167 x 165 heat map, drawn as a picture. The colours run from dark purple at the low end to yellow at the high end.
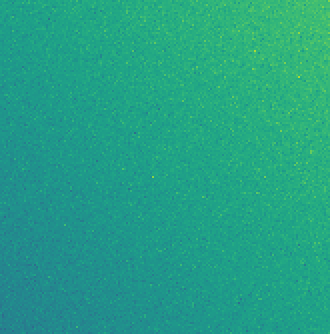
There is an overall slope up to the top right. Neither half mirrors the other. No single row or column stands out from its neighbours. The ninth with the lowest average is the bottom left.
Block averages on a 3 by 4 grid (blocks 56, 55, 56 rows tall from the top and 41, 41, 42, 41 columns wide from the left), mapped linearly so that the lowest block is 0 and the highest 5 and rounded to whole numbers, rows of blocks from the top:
2345
1234
0123
